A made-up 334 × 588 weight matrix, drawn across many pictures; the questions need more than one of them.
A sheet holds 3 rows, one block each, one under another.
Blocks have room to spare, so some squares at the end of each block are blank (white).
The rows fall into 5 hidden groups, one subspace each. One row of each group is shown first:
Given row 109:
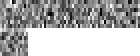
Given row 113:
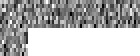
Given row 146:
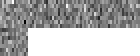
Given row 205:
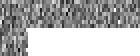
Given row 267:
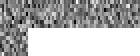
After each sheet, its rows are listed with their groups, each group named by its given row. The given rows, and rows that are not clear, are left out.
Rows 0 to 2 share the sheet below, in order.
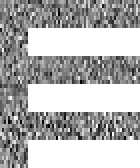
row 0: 113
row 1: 146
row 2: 109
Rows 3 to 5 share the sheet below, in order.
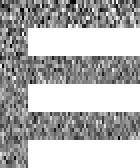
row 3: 267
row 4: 205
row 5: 113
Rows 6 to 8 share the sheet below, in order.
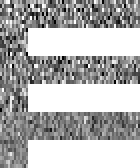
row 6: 267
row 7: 205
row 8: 146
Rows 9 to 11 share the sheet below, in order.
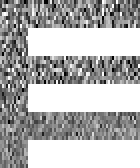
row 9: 113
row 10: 205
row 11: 267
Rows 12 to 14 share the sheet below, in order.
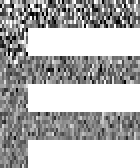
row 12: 267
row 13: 109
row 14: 113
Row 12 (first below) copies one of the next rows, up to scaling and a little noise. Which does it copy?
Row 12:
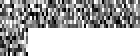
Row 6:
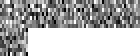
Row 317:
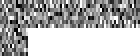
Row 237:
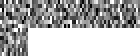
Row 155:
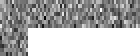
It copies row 6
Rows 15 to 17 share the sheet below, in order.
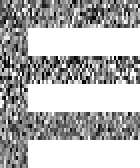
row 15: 146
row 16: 267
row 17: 109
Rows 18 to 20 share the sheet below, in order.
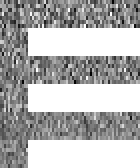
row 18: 267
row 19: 267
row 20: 146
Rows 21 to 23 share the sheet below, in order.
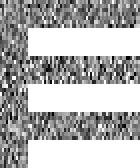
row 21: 267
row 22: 109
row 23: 109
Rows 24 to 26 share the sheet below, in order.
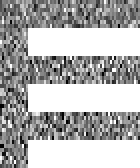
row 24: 113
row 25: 205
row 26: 267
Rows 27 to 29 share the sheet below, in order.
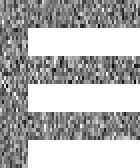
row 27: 146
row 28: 267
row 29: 146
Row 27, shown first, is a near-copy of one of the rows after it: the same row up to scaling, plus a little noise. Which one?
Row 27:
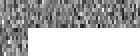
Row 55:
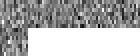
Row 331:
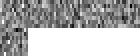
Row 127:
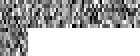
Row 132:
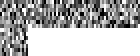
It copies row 55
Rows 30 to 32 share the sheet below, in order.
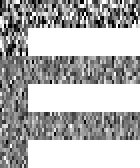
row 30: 113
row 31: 109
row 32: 113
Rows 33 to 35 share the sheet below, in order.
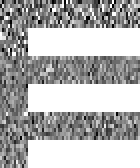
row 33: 205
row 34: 109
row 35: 113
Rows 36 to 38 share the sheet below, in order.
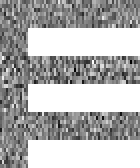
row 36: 205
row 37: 146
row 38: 113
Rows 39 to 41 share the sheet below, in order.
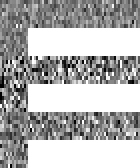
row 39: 113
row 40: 113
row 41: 267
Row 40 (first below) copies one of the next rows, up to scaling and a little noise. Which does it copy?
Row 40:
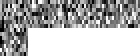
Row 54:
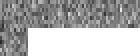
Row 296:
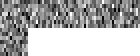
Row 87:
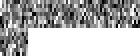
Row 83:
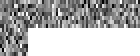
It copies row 54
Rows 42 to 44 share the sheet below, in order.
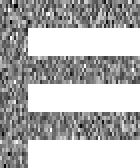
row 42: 109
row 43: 113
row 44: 146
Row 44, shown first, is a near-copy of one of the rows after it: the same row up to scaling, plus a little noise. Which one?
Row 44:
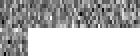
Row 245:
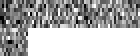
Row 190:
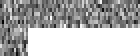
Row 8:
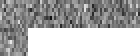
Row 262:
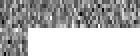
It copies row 262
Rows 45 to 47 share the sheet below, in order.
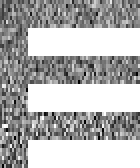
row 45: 146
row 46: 205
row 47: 113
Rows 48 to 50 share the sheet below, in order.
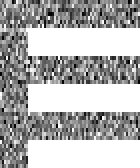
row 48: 109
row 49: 267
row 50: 113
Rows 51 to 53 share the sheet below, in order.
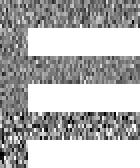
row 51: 109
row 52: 267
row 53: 113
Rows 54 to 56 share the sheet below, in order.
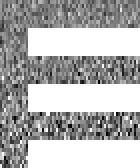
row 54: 113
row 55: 146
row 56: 113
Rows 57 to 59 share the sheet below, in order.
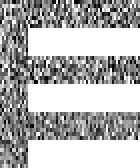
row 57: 205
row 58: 267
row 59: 109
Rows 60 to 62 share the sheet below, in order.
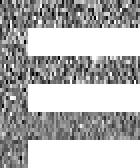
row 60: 205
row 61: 267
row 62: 146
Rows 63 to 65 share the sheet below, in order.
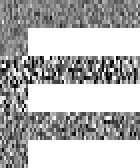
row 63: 146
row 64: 113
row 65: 267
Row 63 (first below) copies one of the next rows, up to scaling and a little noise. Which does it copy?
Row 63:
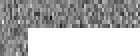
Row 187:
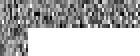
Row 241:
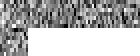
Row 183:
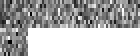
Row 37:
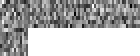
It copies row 187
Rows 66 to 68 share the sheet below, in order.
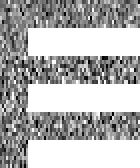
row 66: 109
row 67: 113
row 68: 205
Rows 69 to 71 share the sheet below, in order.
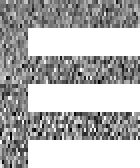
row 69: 113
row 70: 146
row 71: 205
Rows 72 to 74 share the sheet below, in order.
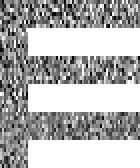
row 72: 205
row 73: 109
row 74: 113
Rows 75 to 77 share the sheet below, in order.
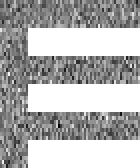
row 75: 146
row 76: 205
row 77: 113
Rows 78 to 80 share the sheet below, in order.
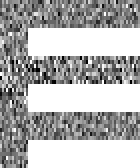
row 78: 113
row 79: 267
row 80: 205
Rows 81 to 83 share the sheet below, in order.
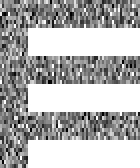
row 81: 113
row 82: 205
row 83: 113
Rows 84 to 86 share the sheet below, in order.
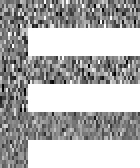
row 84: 267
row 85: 205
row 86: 113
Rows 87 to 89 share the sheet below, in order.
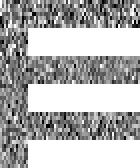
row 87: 113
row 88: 109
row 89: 109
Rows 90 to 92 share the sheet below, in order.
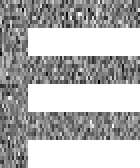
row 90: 205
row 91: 146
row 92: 205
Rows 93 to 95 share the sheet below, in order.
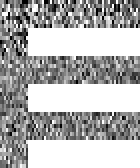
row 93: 113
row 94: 267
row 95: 205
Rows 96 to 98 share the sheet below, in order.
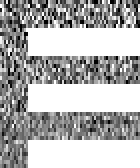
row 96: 267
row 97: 267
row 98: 146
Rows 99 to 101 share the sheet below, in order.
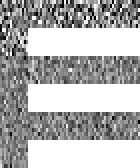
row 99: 205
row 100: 113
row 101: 205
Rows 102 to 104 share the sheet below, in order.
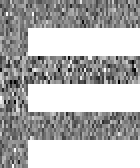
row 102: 267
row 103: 113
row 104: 205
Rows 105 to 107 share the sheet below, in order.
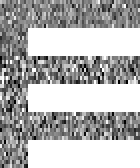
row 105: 205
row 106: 113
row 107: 267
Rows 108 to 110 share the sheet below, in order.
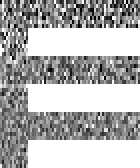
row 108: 205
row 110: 205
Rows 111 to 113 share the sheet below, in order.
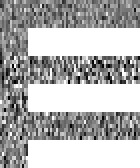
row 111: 205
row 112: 146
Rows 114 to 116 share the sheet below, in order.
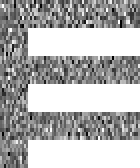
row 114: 267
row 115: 205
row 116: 146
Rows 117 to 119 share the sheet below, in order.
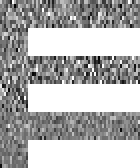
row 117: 109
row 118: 205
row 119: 205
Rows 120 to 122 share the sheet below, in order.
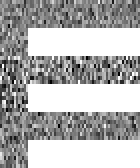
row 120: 205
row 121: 205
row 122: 113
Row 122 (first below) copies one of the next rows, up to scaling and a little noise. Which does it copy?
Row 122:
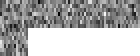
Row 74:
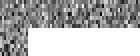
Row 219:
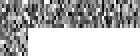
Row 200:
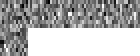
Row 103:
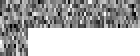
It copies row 103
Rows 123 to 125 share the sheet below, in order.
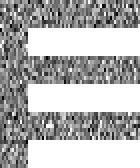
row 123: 113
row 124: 113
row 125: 109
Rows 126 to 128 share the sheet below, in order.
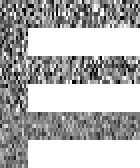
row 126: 146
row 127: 146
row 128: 113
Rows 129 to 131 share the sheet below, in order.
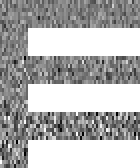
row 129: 109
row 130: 113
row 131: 267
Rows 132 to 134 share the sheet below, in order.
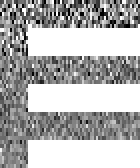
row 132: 146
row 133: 267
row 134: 267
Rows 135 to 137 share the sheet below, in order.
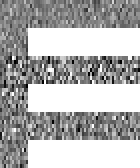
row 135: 205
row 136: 109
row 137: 205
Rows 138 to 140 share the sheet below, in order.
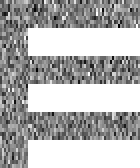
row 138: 113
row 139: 205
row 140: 109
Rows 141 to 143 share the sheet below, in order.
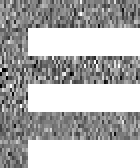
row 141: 146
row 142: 113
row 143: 146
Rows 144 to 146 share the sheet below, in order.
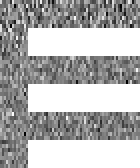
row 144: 109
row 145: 267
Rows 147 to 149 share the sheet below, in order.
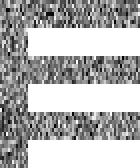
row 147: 109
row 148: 113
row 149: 146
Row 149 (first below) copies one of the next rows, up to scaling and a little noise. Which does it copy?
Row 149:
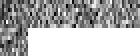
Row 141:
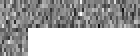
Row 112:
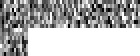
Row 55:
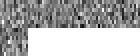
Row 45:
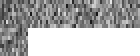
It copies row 45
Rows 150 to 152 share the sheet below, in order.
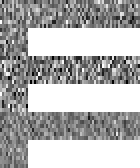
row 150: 267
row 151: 205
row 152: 267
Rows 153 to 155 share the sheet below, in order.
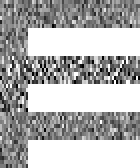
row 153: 267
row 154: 267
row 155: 267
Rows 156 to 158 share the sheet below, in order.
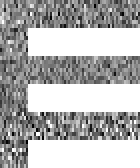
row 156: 146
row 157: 205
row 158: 109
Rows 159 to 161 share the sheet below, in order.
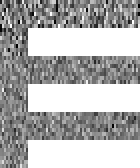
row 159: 109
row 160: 205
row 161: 205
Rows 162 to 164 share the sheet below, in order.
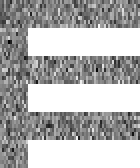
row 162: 146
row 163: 113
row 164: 109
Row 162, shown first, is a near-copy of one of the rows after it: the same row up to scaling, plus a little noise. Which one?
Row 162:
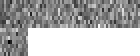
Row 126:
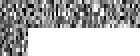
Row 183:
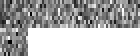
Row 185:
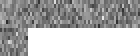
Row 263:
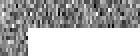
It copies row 183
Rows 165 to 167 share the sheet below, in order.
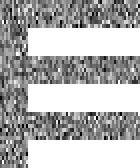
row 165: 146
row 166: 113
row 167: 113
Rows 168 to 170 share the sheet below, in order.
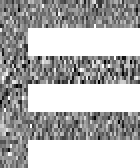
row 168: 113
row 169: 146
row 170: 146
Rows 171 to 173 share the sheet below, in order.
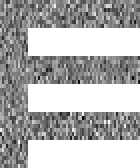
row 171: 267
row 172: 109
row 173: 267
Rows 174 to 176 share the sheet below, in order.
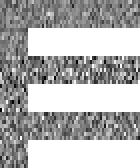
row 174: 109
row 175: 113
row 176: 113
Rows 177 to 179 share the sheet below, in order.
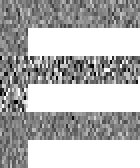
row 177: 267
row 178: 205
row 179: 205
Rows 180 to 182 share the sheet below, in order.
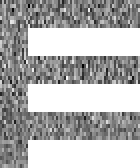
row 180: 205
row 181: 109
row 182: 146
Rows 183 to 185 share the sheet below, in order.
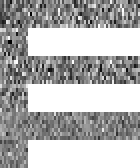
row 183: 146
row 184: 109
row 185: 146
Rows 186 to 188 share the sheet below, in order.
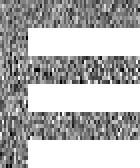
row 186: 205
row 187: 146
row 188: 205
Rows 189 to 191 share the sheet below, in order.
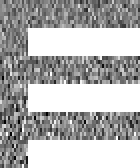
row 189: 205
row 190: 146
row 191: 113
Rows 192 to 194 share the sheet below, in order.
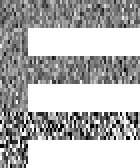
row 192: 146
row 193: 109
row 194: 267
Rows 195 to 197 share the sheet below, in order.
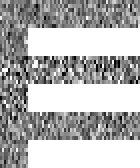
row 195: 267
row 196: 113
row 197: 109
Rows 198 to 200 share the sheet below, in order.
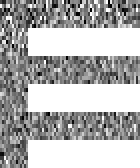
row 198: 267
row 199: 267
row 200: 113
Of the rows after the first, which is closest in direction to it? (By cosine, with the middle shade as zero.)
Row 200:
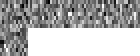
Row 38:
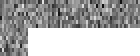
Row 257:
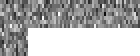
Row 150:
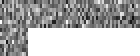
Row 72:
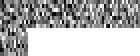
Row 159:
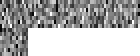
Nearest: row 257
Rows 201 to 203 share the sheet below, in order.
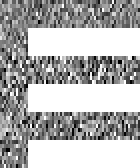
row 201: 205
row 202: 109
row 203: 146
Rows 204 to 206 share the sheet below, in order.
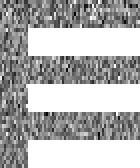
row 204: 146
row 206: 113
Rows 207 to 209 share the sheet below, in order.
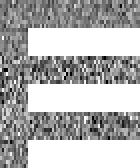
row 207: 109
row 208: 113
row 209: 146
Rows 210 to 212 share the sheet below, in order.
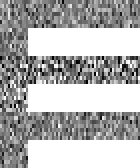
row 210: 267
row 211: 205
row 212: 113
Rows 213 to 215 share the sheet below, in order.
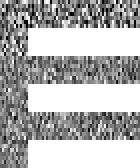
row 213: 113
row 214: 267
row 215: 109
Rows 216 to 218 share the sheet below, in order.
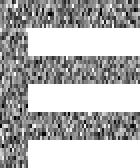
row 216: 109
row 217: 205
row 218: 113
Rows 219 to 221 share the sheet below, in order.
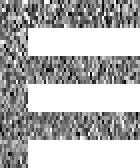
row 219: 113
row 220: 109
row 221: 146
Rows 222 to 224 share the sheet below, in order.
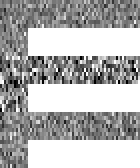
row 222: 267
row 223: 113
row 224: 267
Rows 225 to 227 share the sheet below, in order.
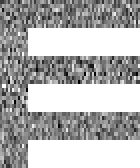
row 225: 205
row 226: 205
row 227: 113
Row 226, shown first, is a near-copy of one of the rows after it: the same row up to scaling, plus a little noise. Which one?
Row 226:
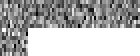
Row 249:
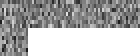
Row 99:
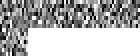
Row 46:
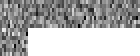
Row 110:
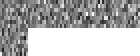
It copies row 46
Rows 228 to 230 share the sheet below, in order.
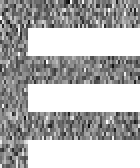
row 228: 267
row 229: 267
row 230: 109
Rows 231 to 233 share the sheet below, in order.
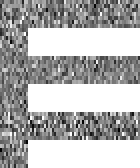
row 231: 267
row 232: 113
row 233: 267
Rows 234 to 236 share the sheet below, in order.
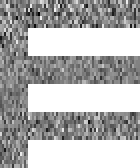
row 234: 267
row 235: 267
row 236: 205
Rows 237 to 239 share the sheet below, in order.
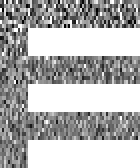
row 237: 267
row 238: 113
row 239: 109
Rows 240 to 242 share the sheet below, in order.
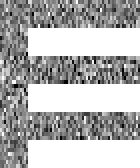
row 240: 267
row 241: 146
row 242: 146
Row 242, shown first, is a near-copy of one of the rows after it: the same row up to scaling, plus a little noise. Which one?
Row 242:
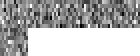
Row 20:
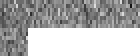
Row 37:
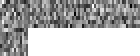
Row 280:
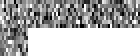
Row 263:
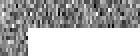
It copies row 280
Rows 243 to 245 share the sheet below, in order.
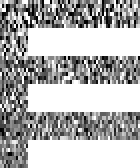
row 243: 113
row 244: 113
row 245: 146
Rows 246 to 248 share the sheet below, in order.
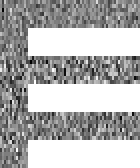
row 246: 205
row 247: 267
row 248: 109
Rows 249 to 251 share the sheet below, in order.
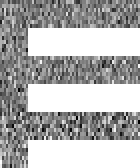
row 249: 205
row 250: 205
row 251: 205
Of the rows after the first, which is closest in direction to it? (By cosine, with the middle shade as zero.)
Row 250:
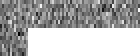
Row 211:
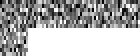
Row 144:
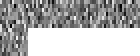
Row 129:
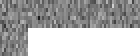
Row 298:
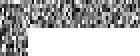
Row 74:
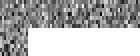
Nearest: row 298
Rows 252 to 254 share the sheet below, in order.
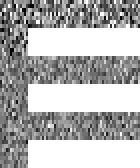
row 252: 146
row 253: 109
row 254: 109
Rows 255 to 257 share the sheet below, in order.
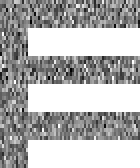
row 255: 205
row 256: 113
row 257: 113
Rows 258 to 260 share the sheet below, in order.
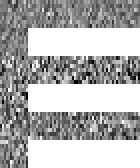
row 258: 109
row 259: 267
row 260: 146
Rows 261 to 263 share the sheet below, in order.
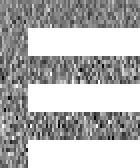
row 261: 109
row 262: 146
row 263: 146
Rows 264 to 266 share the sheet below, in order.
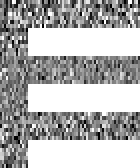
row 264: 109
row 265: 113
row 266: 113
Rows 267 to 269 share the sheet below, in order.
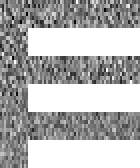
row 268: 109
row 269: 205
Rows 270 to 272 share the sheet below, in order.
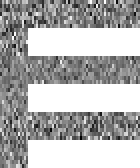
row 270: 113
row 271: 267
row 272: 146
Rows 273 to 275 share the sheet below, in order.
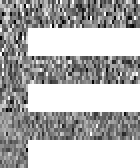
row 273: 109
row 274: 205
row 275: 146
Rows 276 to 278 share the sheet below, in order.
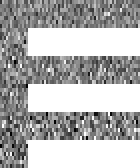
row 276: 205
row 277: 109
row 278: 267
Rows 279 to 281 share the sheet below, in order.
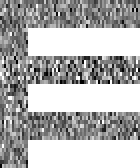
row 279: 267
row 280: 146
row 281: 205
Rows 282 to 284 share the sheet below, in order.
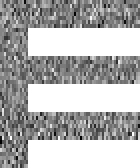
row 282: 146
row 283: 267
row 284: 109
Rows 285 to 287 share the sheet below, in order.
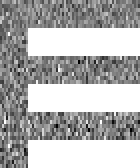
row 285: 205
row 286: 113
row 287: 267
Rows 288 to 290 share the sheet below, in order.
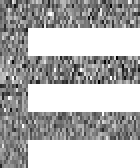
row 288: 109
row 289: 146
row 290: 205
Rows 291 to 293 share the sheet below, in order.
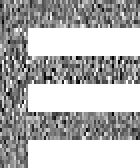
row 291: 146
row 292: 267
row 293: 267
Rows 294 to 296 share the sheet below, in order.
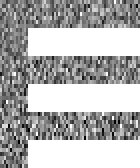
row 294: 146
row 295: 205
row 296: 113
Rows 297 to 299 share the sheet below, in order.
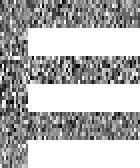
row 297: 205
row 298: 205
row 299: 205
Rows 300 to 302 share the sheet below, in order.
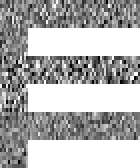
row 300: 267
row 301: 205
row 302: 205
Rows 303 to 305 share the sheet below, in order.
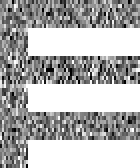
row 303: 109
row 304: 109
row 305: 205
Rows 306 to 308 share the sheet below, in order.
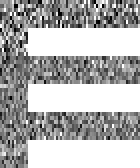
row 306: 113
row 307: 146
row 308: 205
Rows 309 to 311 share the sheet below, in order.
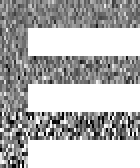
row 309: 109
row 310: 267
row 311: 205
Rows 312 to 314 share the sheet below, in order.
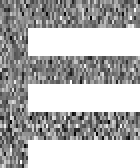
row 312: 109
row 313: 113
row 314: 267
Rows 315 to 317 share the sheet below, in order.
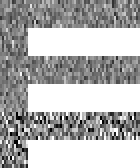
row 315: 109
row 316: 113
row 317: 267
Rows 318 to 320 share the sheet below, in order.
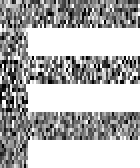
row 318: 109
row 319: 205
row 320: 205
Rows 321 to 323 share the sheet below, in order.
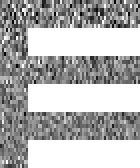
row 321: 146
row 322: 267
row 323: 205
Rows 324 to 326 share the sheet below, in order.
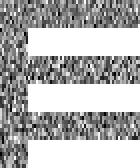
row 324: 113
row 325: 205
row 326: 113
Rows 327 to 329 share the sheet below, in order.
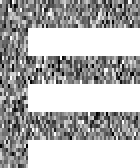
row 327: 109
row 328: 205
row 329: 267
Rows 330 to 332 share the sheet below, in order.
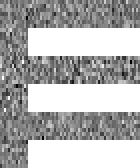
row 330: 267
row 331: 146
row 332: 109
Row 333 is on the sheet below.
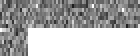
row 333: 146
